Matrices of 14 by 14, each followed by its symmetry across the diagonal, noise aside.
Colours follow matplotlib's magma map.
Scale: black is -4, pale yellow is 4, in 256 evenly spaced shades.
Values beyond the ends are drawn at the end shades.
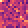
neither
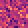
antisymmetric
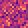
symmetric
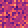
symmetric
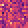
neither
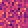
neither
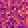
antisymmetric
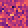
neither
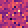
antisymmetric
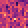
neither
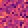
neither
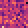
antisymmetric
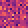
antisymmetric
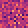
antisymmetric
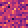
neither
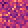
symmetric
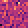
neither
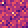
symmetric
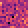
neither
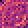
symmetric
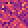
antisymmetric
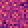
symmetric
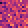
neither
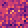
symmetric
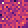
symmetric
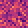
antisymmetric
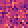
antisymmetric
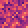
symmetric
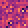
symmetric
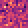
antisymmetric
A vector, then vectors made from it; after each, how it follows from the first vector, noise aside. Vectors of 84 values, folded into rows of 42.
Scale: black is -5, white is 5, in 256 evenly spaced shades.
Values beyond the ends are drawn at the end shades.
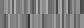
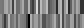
scaled up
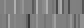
partly zeroed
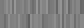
shrunk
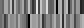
scaled up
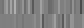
partly zeroed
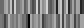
scaled up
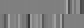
partly zeroed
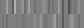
partly zeroed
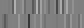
partly zeroed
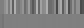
partly zeroed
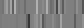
partly zeroed
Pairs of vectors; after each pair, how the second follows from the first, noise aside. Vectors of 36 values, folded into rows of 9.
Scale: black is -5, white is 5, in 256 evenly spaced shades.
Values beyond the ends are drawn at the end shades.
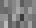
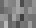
copied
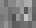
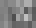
copied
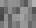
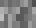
negated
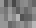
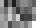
scaled up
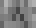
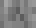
shrunk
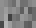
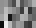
scaled up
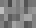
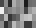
scaled up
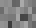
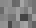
copied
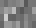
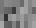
negated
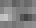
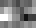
scaled up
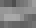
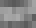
copied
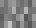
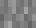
shrunk
